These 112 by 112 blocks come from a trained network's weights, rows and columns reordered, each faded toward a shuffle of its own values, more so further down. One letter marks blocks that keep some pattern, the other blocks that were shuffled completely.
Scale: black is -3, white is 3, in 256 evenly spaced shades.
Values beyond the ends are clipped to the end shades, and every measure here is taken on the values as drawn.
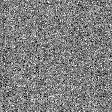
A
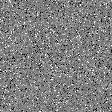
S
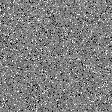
S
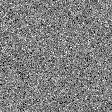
S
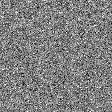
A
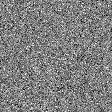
S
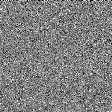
A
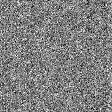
A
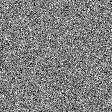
S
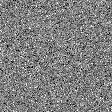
S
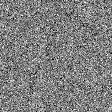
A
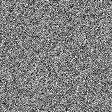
A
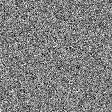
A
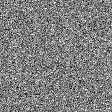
S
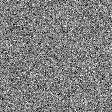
S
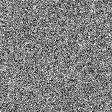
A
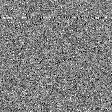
A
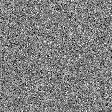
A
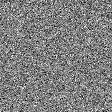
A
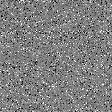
A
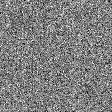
A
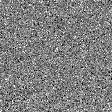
A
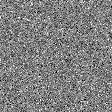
A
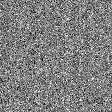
A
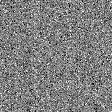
A
